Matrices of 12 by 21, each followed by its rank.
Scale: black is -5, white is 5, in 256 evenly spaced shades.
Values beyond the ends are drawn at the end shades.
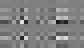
one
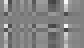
one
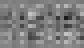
two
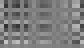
one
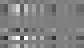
one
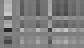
one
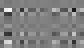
one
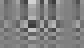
one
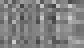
two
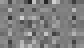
two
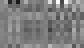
two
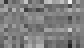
two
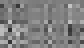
two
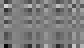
one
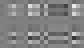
one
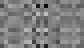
two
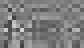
two
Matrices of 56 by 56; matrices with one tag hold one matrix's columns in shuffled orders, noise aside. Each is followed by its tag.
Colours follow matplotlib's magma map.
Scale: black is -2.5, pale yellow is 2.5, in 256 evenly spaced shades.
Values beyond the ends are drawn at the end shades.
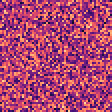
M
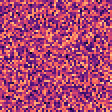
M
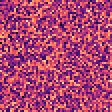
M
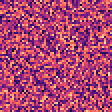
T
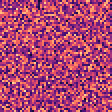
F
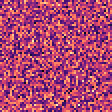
T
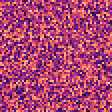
M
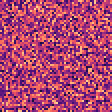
F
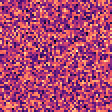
M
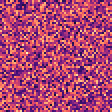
F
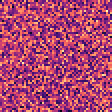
F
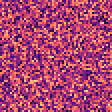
M
